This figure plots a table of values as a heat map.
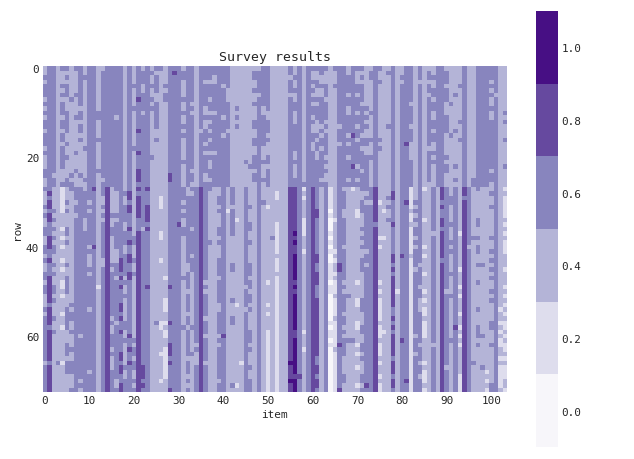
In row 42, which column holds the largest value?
56
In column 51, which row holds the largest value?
38
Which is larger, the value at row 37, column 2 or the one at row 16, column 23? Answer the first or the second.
the second
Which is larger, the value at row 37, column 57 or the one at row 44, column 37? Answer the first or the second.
the first
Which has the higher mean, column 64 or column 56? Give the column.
56
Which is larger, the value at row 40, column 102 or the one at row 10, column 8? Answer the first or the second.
the second
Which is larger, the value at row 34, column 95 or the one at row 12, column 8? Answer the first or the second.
the first
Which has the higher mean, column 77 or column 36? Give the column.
36
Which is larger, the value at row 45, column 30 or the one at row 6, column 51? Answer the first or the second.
the first
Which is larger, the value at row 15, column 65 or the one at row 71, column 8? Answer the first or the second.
the second
